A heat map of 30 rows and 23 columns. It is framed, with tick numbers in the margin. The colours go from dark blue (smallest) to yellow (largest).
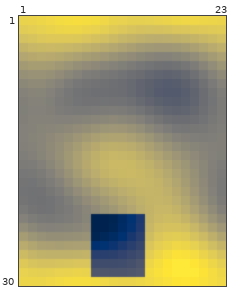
The bottom middle is the roughest part. No overall slope runs across the table. The ninth with the lowest average is the bottom middle. An odd patch, lower than its surroundings, sits in the bottom middle. The ninth with the highest average is the bottom right.
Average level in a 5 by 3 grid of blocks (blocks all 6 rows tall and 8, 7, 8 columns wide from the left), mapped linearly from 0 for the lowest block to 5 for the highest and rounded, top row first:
433 | 110 | 232 | 113 | 405
